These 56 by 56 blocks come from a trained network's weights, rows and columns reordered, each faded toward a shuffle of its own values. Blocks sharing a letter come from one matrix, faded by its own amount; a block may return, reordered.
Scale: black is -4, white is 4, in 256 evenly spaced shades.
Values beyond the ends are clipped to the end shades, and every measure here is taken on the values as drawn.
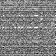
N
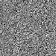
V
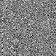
V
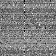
N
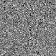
V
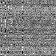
N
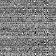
N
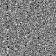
V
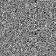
V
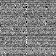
N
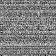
N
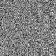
V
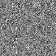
V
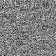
V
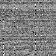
N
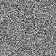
V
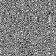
V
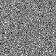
V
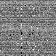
N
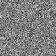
V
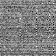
N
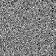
V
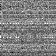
N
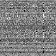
N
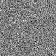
V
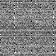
N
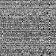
N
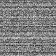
N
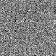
V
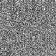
V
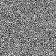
V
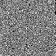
V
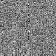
V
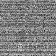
N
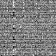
N
